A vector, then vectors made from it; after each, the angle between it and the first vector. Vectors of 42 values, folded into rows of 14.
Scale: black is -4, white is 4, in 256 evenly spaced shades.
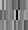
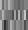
partly aligned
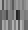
partly aligned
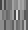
nearly opposite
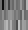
orthogonal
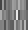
nearly opposite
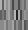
nearly parallel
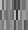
nearly parallel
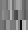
orthogonal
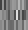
nearly opposite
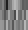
partly opposed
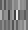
nearly opposite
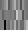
partly opposed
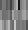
orthogonal
